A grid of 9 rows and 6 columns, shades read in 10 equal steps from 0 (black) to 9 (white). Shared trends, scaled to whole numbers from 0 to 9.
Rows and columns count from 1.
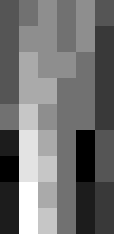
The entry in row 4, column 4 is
4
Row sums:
24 24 25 25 26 22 22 23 24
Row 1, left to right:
3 4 5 4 5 3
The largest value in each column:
4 9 7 5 5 3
